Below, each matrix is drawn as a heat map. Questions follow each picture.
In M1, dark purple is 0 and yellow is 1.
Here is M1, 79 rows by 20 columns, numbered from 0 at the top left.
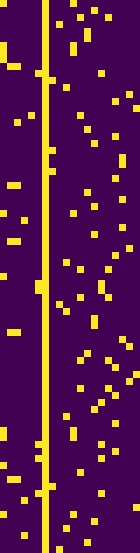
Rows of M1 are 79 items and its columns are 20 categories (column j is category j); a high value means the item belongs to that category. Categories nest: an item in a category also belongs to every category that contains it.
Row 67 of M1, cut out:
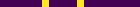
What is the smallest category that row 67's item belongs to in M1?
11
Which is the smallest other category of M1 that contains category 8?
6
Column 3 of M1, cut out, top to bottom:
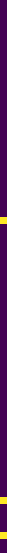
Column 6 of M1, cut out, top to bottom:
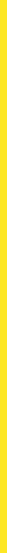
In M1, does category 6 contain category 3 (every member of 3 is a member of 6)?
yes
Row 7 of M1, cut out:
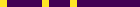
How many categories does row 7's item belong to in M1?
3
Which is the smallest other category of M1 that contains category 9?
6
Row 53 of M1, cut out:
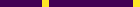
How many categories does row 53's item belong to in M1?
2
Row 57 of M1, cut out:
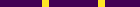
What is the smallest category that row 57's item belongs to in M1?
14
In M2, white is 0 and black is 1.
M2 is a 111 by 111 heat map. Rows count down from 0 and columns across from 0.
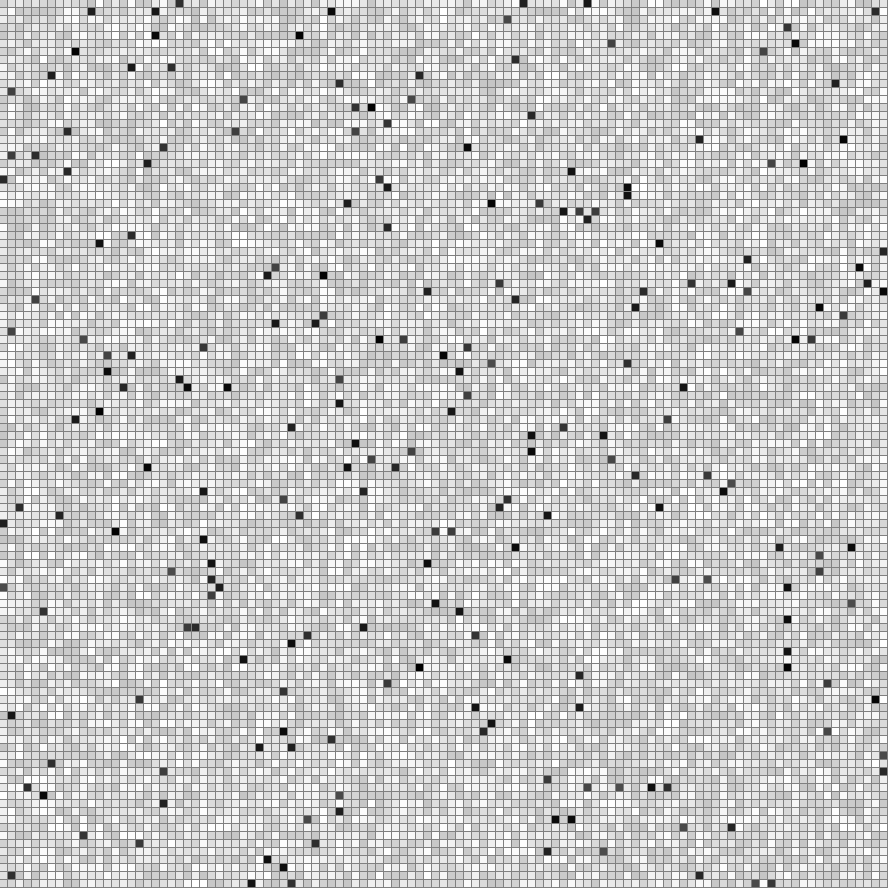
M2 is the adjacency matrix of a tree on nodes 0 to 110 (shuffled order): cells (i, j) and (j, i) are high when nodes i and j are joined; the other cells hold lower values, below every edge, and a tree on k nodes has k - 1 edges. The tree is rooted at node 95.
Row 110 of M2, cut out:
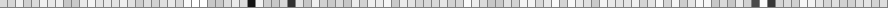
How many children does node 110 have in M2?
3
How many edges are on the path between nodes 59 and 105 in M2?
43
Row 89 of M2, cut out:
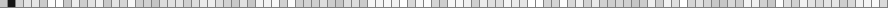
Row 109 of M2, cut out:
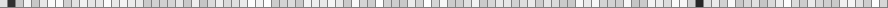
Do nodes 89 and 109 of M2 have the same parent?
yes
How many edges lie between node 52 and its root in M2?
3
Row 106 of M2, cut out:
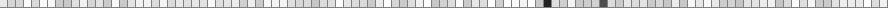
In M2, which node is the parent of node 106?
75
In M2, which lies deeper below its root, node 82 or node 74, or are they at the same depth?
node 82
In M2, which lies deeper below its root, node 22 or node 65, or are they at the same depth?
the same depth
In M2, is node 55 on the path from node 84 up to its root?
no
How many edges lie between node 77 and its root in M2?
6
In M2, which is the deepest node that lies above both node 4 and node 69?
102
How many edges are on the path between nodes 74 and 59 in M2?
4
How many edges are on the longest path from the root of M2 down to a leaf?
73
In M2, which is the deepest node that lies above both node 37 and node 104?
42
